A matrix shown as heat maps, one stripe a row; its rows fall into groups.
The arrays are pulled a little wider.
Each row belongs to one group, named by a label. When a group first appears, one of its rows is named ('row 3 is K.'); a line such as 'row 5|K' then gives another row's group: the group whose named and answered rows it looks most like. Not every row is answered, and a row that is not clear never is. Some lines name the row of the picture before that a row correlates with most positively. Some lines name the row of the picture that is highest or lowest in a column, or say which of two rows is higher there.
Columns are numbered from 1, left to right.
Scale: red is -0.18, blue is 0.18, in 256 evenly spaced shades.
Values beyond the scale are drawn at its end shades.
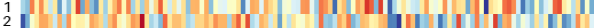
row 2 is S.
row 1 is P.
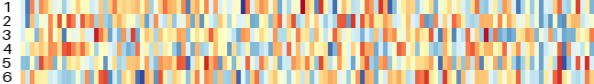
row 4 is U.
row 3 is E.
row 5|S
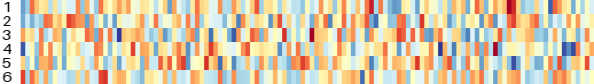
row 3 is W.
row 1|P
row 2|U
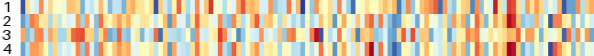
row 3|U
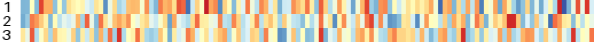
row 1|S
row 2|P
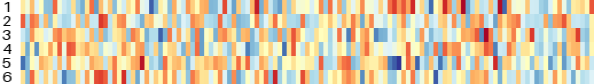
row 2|P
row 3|U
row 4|U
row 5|S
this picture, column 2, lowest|1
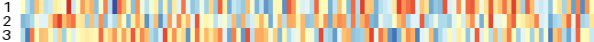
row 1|U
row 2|U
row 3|S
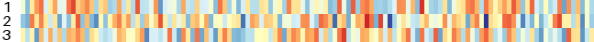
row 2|P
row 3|U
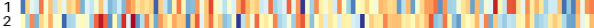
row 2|E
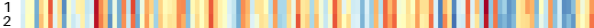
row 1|E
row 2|E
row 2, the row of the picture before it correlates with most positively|2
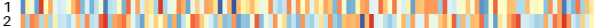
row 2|P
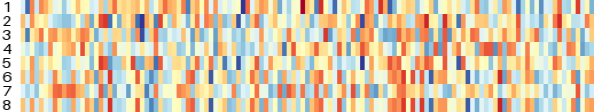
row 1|S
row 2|P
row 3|U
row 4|U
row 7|U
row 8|W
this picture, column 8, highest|2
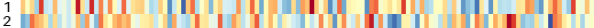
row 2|P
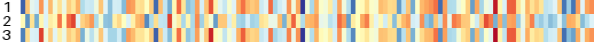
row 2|U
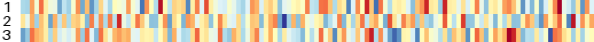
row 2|W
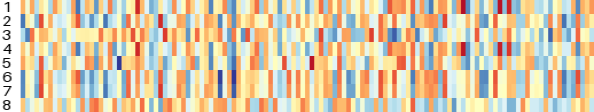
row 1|W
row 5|W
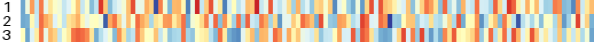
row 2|S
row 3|U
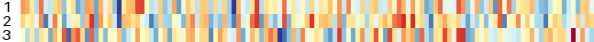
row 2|W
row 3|W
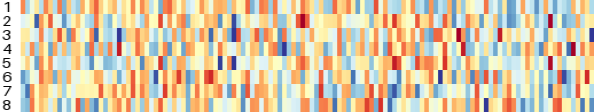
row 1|S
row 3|W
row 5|E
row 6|S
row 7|S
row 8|P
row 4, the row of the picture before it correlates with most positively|3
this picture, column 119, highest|6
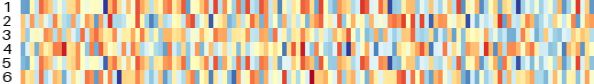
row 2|W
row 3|S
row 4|U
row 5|S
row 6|W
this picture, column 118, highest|3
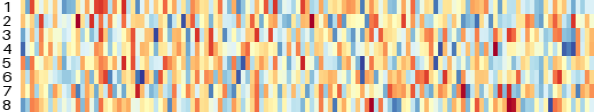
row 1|P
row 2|W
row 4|E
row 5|S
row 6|P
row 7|W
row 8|P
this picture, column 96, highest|6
